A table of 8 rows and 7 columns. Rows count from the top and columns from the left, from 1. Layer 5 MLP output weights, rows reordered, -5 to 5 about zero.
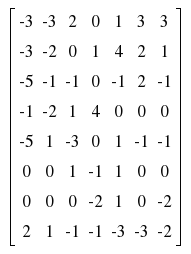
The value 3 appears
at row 1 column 6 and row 1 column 7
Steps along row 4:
down up up down same same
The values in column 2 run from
-3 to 1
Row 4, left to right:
-1 -2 1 4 0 0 0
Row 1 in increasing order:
-3 -3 0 1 2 3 3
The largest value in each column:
2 1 2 4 4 3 3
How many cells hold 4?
2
